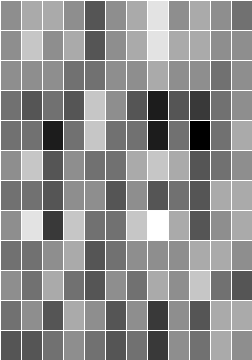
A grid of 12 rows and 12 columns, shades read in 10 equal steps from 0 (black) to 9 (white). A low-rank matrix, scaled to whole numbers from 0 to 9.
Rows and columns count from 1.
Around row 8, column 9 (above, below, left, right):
4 5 9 3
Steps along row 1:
up same down down up up up down up down down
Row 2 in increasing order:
3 5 5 5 5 5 6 6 6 6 7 8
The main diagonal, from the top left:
5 7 5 3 7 4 5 9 5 7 6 5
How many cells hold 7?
8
